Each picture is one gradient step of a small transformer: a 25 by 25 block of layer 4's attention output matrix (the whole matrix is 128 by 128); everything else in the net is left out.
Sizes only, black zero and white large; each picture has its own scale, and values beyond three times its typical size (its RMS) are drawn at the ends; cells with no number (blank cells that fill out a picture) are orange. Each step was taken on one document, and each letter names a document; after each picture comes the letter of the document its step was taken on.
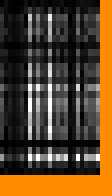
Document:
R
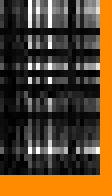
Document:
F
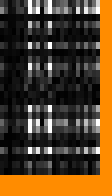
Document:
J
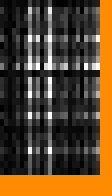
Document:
J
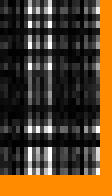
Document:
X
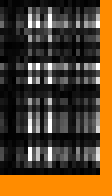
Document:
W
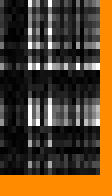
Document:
J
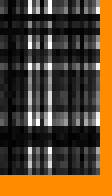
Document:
J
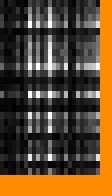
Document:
W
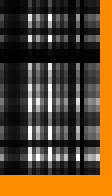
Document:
R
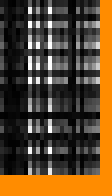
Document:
F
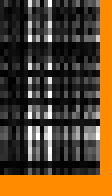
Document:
X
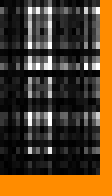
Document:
J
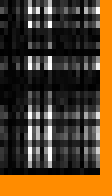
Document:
X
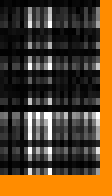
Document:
X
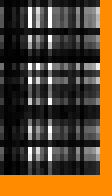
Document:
F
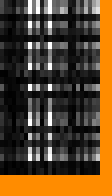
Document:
W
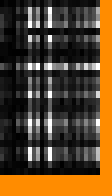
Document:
W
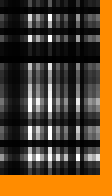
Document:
R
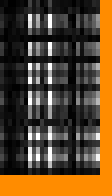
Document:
F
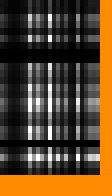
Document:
R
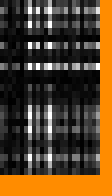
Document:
X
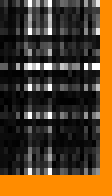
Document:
J
